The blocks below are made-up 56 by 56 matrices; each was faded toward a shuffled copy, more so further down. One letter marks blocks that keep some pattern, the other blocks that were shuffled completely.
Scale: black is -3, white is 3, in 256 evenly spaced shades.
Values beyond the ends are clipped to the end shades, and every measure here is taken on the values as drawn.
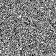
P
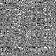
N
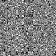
N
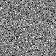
P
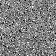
P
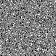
P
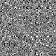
N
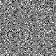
N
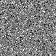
P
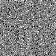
N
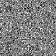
N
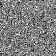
P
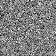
P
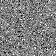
P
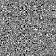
N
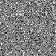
N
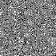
N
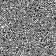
P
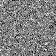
P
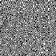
N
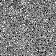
P
